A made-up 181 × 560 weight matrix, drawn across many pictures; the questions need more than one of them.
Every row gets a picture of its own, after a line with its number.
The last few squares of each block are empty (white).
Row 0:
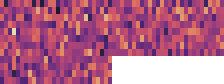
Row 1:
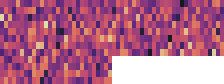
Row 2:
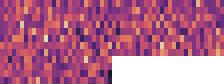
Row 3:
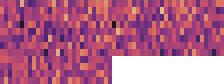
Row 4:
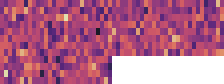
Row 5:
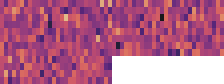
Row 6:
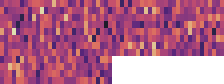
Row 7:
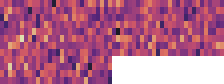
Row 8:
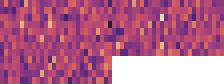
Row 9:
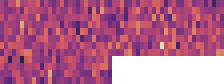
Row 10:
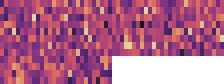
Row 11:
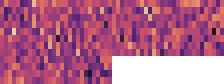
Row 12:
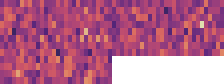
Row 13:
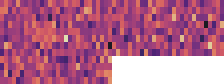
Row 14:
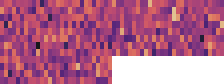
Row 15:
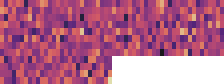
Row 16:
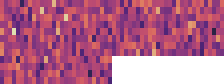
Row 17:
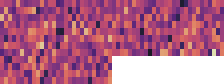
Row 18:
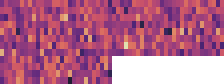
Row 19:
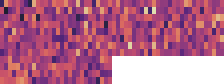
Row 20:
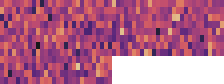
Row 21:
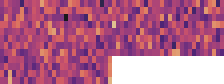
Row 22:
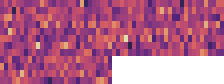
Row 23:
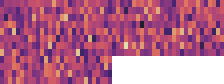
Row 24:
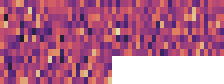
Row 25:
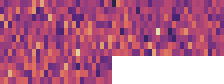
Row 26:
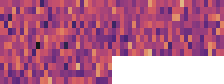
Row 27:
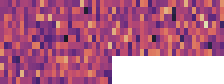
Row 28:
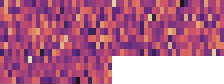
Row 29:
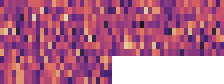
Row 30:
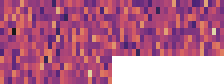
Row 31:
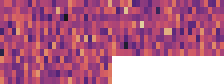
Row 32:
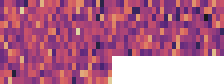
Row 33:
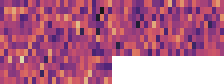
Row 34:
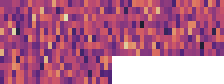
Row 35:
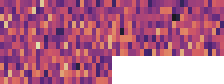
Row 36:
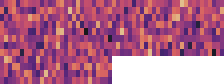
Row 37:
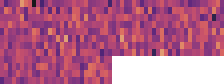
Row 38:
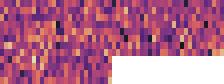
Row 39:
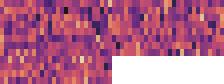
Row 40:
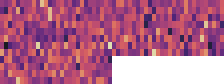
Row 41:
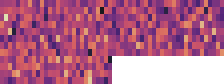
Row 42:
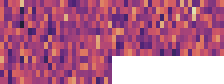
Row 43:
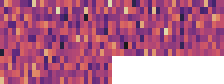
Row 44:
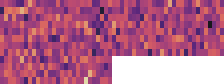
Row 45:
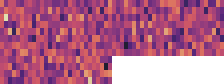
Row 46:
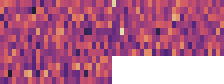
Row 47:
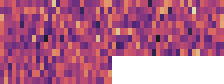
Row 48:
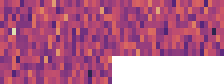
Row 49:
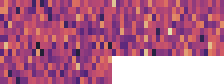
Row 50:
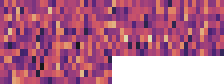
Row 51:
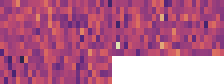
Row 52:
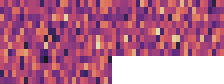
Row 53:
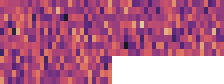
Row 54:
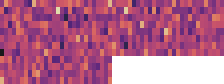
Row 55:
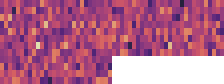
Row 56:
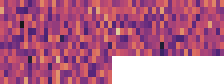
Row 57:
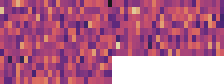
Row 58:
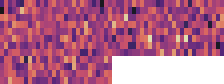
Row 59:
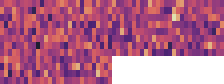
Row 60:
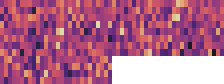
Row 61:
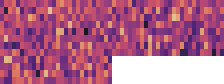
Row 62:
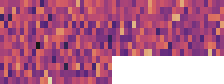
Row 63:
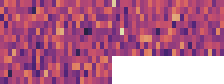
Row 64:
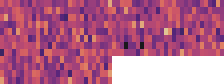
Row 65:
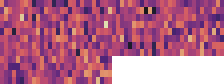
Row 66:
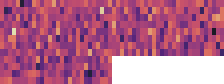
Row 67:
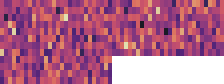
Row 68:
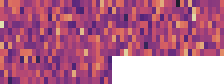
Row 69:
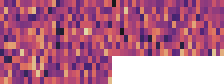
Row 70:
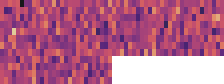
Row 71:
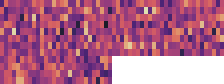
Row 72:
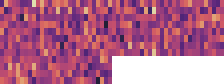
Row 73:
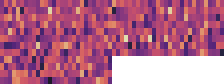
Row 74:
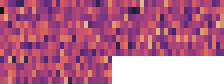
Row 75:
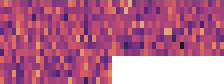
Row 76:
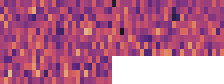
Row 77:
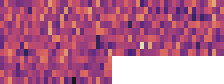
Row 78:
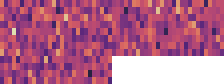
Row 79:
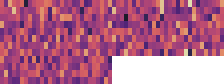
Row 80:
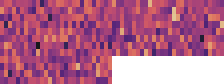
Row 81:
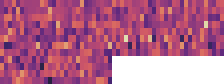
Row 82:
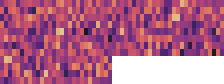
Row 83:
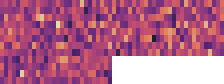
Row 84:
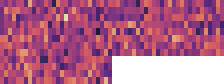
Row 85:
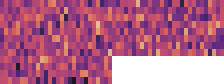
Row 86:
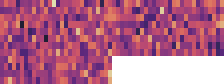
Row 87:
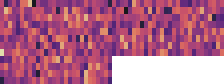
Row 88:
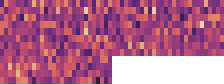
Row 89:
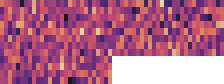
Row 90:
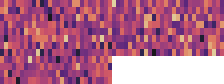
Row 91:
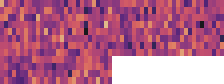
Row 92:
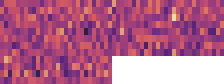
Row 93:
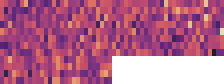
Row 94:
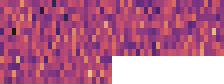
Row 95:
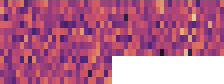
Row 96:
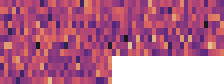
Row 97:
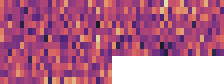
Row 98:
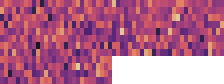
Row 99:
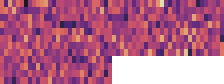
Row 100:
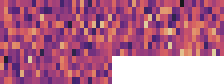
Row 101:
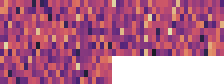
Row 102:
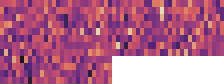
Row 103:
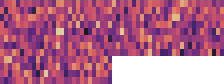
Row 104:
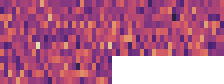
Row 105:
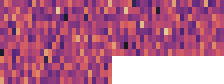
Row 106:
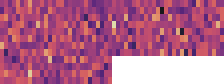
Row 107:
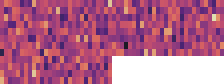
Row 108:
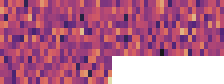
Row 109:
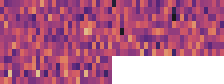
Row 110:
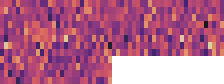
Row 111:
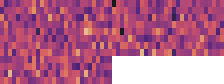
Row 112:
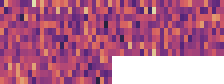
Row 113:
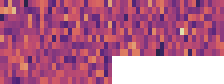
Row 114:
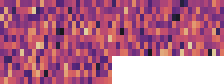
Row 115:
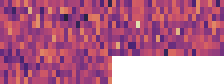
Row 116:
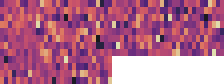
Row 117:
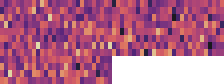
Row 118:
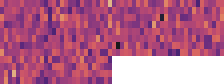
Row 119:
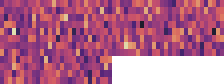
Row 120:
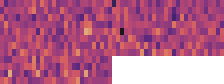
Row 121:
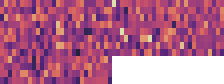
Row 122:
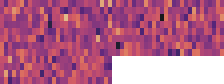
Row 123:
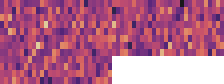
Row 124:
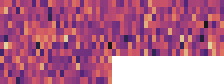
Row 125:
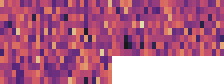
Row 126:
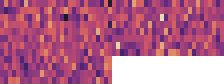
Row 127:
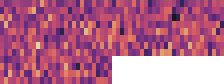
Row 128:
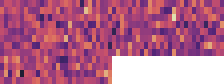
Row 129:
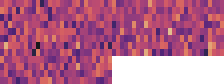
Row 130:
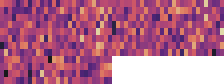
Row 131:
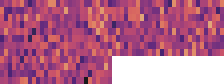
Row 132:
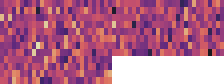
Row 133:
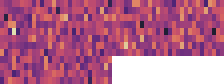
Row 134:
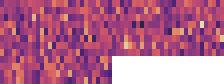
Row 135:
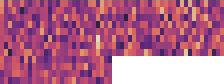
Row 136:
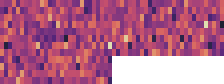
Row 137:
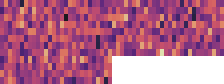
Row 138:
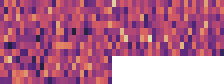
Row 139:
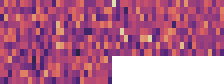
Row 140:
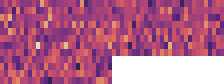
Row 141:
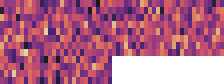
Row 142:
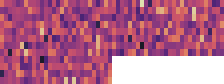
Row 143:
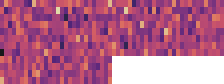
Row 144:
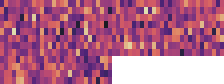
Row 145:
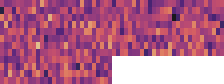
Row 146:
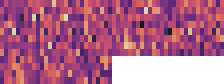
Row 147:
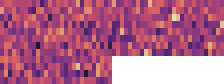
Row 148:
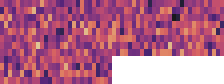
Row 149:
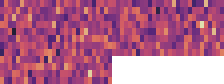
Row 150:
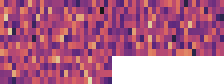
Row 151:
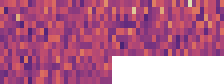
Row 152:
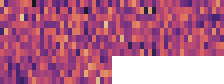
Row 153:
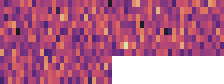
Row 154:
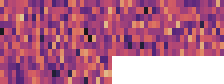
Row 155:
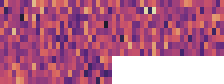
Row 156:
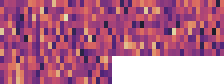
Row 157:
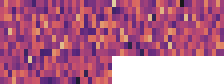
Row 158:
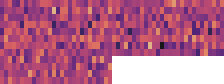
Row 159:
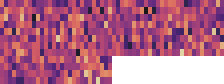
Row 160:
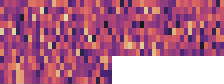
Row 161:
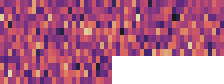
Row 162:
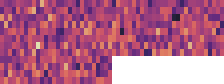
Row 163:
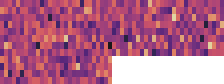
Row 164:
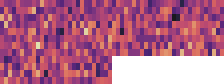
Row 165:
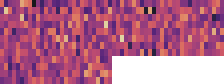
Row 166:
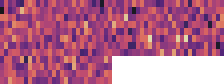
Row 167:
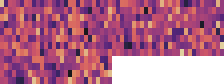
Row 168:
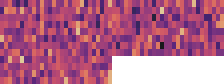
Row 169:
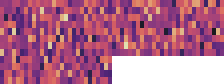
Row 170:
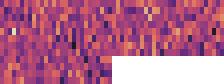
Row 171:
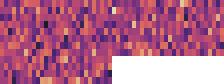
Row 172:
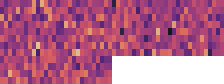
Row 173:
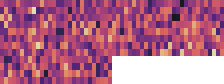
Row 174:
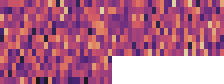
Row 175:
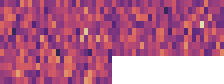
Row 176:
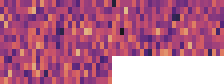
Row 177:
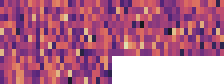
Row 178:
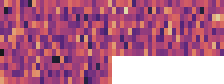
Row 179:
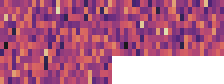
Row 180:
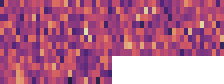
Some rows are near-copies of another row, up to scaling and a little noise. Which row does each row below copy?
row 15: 108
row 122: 5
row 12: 175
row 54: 143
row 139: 121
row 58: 166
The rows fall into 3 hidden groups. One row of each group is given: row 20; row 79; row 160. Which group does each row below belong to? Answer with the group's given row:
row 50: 20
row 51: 79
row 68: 79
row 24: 79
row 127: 20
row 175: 160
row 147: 20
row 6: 160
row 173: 20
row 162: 20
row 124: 20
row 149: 160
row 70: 160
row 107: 160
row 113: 79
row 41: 160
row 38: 20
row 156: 160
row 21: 79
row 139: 20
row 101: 20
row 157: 20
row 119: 160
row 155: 160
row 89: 79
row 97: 79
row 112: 160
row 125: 160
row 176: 20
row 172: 20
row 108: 79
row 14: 20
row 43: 160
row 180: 160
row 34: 160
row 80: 20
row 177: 160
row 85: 79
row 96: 20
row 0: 160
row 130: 79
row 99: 79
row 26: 20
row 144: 160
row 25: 20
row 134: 160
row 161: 20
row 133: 160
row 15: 79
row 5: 79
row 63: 20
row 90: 20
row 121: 20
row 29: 160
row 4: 79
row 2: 79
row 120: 20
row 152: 160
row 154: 160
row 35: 20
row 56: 79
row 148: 20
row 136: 20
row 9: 79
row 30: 160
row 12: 160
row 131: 79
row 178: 160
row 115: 79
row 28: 20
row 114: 20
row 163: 20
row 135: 79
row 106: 79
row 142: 79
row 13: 20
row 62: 20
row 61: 20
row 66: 160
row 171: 20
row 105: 160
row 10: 160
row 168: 79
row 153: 160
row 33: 79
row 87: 160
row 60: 20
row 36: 20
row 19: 160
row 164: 20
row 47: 79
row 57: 79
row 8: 79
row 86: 79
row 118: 79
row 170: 160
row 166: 79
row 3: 79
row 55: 20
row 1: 20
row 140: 20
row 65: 160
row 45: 160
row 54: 160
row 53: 160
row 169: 160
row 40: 20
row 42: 79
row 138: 20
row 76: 20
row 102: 79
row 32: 79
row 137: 79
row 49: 20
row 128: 20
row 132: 20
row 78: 160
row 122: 79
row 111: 20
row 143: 160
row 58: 79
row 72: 160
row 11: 160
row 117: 20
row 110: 20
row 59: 20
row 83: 20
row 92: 20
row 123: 20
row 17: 20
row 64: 160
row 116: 79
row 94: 160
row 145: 20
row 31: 160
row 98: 20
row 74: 79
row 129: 20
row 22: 20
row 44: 79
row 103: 20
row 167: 160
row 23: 160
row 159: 160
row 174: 79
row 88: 160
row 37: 160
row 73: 20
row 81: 20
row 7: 79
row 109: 20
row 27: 20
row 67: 160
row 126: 79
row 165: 160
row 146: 160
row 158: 79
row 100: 20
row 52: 79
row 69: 20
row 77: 79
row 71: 160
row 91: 160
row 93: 79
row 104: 20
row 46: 20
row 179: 160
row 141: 79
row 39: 79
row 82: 20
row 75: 160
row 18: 160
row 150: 160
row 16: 160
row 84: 79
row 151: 79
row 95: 79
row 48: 160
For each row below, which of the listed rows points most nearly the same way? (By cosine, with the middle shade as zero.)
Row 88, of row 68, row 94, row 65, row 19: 19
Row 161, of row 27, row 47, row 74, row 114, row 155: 114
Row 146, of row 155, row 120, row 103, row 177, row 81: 177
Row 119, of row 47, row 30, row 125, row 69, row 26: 26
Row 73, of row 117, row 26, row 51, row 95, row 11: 117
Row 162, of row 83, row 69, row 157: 69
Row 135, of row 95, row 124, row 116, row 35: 95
